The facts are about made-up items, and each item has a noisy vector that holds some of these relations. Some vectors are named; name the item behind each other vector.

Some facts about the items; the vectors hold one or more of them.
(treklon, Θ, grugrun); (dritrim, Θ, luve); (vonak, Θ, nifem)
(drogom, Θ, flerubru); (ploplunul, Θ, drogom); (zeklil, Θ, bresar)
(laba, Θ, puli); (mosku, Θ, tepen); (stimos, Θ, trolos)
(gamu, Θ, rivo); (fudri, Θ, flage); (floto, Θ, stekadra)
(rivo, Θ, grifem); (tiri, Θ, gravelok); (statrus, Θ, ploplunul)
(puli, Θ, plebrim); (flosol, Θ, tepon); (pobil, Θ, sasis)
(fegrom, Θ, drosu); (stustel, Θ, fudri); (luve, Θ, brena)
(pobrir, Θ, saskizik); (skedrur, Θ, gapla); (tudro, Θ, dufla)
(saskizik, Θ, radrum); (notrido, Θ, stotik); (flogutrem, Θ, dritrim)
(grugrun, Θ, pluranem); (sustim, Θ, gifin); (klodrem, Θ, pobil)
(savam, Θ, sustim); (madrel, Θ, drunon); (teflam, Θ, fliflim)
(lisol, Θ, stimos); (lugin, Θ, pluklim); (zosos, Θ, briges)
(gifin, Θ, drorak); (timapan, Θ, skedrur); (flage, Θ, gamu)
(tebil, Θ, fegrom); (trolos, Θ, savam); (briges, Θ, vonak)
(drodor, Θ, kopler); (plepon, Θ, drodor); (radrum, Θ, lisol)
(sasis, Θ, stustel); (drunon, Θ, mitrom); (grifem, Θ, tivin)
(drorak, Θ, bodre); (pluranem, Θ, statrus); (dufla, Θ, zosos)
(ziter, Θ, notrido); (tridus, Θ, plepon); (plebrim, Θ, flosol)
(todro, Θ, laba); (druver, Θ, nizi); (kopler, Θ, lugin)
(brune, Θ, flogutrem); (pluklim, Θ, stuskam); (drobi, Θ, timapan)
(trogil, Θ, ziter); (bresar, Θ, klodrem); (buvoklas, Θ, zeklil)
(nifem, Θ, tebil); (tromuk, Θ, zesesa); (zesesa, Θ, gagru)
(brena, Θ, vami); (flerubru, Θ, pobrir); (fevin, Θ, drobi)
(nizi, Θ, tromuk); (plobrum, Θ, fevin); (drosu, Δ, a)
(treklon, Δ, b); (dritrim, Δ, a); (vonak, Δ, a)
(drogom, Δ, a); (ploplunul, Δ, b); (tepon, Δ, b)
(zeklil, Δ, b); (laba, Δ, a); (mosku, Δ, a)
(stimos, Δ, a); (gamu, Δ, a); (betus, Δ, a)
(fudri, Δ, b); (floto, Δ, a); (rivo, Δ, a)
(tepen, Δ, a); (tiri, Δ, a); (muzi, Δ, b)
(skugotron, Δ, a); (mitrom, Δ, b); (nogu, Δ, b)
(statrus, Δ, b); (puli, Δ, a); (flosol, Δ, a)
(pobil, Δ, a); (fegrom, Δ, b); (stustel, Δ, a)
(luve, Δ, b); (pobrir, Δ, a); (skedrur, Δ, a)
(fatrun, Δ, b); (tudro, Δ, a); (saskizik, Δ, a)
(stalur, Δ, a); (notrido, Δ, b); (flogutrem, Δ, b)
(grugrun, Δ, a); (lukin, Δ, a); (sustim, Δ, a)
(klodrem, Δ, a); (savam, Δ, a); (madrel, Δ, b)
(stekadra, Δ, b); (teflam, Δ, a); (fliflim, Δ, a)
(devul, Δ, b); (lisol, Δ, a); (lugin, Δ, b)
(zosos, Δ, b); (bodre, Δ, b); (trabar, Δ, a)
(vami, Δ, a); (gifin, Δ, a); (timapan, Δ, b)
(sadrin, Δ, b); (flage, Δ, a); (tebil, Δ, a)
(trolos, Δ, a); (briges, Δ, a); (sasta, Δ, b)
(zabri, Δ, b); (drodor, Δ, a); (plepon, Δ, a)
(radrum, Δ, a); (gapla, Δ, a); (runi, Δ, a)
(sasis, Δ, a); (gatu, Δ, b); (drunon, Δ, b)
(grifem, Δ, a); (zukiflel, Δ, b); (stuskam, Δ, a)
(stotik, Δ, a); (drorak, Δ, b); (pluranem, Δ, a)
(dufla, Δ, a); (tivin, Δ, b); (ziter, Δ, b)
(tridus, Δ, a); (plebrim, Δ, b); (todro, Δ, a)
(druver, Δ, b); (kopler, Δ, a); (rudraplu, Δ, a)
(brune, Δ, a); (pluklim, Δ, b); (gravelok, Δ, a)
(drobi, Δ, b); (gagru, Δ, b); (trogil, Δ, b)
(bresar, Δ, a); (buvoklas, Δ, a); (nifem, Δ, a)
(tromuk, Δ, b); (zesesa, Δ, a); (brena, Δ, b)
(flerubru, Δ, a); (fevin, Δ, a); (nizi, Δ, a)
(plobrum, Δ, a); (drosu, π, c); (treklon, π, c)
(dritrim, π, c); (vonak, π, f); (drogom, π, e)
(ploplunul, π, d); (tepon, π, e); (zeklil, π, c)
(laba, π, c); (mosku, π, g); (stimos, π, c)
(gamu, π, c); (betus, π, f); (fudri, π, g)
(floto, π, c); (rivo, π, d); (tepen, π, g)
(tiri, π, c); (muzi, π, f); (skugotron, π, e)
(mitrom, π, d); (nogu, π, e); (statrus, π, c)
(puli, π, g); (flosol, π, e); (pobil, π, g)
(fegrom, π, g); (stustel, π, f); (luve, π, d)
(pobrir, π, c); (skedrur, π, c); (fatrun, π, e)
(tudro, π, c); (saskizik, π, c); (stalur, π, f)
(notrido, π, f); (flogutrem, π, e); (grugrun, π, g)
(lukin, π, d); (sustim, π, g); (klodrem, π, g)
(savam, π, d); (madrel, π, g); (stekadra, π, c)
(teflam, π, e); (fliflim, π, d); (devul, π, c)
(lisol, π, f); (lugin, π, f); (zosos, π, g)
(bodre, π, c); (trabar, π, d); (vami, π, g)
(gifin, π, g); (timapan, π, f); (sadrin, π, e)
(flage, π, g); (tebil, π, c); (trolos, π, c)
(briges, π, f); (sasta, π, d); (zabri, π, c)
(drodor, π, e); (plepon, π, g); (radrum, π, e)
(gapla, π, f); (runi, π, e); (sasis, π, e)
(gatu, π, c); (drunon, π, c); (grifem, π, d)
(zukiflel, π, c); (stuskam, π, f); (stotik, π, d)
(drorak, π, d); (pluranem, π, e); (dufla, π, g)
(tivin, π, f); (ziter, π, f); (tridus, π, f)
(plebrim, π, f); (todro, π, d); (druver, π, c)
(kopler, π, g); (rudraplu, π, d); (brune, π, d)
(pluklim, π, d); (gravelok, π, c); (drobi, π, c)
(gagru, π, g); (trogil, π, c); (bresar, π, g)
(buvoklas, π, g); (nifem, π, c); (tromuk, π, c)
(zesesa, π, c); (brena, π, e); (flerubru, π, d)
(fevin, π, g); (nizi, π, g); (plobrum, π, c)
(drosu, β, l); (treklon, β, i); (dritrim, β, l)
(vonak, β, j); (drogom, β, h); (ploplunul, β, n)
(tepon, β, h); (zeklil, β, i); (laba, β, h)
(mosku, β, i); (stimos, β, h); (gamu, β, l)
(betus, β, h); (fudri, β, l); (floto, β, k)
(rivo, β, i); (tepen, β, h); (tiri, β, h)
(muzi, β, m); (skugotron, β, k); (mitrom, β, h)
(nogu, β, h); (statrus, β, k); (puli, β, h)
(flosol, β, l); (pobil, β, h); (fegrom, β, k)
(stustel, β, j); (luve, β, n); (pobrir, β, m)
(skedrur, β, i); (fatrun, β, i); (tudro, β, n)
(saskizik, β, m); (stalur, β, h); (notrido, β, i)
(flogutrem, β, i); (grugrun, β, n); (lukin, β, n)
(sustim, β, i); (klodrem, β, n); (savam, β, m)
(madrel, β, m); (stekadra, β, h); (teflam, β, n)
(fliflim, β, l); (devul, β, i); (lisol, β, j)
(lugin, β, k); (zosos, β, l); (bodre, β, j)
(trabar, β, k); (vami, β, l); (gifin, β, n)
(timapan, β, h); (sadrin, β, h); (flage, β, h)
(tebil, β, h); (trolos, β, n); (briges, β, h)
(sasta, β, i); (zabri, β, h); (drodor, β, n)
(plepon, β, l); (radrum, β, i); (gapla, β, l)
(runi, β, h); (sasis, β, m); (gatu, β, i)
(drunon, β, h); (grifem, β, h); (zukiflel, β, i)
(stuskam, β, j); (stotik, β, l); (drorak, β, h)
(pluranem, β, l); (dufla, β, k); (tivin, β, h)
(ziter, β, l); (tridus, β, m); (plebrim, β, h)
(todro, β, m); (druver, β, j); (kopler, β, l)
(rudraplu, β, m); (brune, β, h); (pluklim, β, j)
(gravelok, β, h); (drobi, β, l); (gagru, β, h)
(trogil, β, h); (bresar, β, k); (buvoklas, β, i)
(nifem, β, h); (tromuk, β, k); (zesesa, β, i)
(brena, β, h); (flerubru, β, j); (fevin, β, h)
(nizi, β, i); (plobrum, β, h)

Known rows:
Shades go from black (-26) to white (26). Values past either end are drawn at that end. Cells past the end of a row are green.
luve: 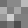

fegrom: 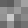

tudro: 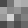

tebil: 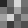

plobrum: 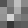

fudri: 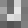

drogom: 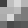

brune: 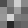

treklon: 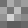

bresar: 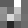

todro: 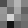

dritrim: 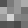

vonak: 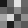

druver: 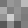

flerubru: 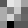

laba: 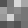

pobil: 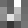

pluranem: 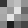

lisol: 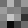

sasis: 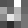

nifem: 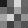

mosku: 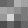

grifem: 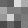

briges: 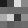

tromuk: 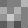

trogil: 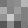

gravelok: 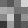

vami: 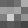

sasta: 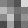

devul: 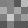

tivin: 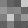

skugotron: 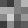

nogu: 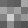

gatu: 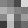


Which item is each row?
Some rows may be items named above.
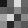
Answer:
vonak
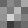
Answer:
ziter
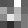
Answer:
sasis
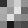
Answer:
pluranem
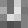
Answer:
fudri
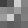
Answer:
dufla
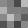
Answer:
drorak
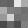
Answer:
grifem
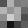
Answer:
radrum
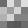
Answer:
ploplunul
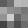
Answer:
tiri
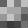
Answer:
saskizik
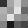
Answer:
pluranem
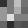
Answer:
drodor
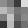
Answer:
bodre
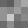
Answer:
fegrom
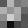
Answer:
radrum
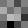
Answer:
savam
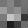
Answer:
sustim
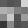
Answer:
drosu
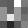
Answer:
stustel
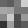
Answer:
gravelok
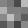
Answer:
drorak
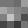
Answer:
gifin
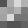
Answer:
grugrun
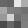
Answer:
grifem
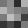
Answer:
trolos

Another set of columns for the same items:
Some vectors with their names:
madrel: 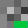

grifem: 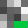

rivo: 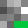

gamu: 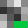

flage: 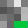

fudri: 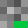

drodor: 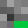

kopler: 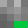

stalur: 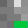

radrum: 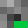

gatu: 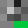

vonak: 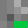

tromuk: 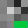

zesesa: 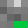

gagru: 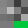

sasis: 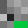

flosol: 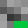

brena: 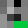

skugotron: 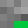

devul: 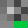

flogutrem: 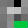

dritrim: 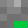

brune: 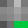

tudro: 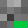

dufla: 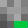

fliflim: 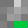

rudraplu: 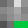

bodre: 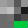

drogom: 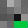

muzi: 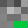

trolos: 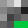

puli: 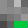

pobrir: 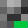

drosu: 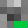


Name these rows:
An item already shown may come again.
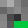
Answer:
radrum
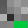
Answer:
sasis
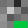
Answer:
luve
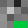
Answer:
luve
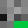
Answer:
pluranem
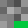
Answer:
fudri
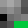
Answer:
grugrun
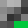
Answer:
stimos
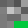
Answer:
muzi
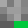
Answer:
dufla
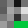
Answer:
tivin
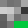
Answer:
drorak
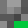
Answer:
flerubru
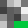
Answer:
grifem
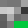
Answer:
drorak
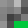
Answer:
lisol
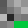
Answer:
sasis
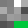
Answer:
savam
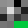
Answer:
statrus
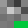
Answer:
zosos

